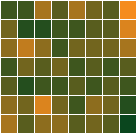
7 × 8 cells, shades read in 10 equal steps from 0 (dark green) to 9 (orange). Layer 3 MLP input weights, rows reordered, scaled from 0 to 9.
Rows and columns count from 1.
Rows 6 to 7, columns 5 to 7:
2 5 4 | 3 4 3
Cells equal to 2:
13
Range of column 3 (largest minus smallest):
7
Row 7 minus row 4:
4 -1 2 1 1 1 1 -3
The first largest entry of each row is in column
8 8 2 2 1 3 1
